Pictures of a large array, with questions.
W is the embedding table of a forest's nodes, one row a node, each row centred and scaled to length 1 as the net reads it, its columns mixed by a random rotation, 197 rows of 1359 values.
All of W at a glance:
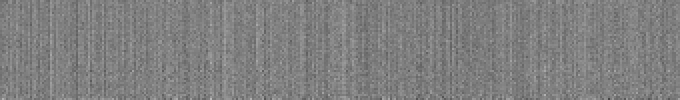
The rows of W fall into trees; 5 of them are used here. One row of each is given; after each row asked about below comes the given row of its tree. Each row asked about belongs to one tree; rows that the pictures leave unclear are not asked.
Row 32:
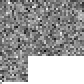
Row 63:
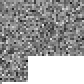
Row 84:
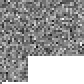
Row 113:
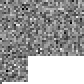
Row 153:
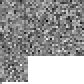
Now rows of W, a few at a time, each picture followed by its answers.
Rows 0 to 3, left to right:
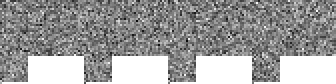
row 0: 32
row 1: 84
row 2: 32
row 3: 63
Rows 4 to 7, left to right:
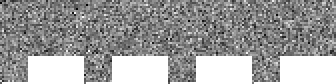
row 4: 32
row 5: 63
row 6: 63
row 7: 84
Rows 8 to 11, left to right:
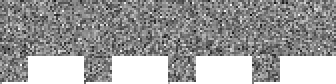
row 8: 153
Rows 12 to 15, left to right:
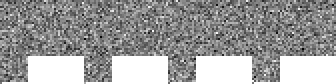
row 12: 113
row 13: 113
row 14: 84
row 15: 32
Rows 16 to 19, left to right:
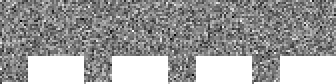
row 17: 113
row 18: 63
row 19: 113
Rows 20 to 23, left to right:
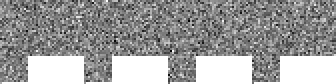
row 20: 113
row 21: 84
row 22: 63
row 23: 63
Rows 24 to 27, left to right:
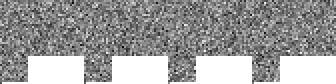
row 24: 63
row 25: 63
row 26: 113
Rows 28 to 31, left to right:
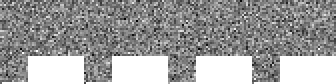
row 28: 113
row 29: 84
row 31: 63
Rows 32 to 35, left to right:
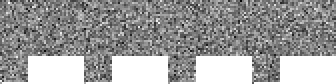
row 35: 63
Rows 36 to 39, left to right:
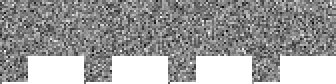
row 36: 63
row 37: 113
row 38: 84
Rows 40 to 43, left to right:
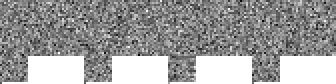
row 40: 63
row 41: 153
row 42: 113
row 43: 63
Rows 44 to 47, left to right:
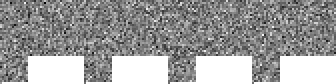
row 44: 113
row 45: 63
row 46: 113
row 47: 84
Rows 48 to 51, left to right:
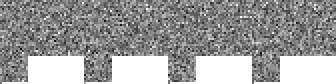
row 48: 113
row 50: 113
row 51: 63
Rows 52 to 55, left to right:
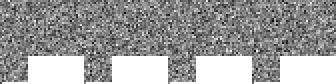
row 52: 84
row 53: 113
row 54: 153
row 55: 63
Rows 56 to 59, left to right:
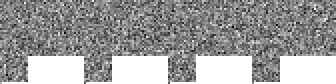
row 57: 84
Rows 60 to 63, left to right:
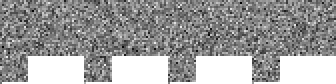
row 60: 63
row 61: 113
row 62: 63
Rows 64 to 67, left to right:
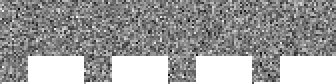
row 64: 113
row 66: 63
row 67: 63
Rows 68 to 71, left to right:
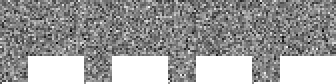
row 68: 84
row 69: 113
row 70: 32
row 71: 84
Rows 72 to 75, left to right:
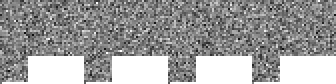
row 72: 153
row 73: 113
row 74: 63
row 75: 113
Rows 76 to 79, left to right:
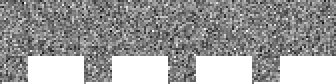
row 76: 113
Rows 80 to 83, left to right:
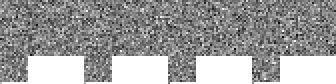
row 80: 113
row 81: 113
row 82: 84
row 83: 84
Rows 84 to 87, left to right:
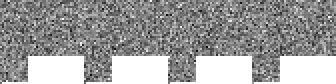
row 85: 113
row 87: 113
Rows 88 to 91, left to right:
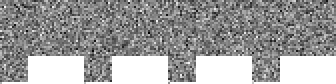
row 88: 113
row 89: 113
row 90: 32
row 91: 32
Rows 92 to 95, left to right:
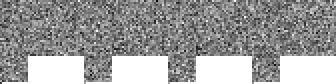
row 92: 84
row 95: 113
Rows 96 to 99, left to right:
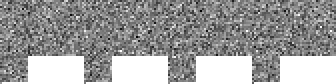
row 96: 113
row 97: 113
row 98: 63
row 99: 63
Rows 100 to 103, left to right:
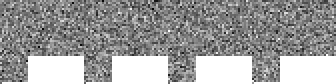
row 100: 63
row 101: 32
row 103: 32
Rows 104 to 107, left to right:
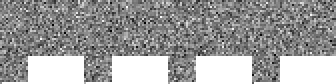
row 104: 113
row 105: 113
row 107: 63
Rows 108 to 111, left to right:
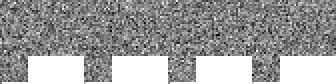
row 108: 63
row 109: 113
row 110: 84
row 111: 63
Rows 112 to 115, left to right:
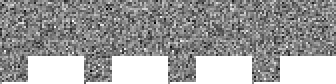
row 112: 63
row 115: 84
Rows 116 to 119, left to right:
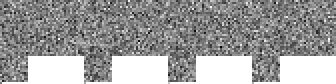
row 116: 84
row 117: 113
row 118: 113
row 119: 113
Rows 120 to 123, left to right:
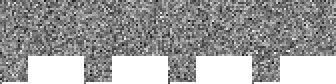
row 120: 32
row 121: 113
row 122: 63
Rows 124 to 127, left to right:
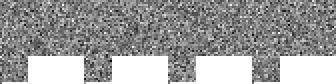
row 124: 63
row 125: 63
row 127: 63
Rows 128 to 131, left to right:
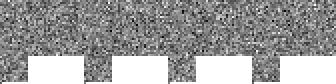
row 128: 84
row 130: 153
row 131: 63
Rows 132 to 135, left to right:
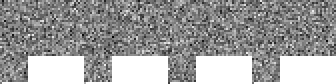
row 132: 84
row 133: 153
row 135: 84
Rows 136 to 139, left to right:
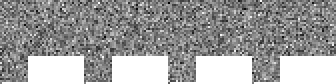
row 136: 63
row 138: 32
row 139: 84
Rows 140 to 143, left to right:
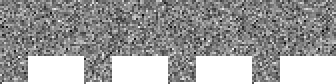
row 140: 84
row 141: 153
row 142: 84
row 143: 84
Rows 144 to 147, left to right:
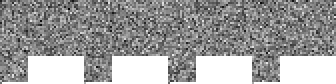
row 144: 32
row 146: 84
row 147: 113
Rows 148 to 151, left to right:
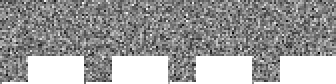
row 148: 113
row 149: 63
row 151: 63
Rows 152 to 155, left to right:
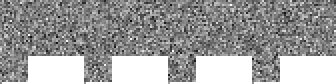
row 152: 84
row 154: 63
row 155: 153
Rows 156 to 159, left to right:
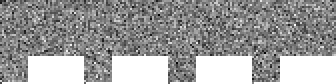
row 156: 32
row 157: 32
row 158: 63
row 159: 63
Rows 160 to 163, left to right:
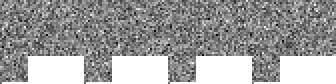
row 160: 63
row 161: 84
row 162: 84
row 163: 63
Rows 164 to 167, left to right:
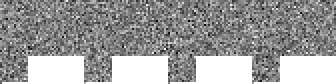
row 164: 113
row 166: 63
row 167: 113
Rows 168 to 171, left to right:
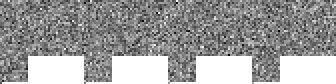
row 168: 84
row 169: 32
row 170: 84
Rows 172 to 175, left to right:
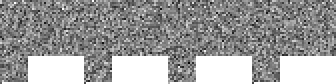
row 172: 63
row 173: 84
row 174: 113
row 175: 84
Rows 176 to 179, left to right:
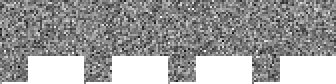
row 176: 63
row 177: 113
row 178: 113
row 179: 63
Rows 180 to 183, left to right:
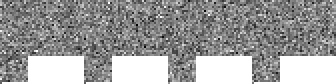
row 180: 113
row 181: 113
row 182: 153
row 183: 84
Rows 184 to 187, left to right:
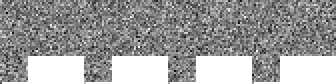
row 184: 113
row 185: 113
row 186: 113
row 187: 63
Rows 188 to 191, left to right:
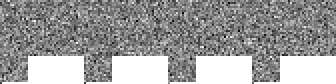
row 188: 84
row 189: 84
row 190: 84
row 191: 84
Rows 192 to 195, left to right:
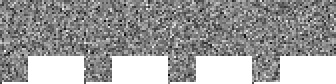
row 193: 63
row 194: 63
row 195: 84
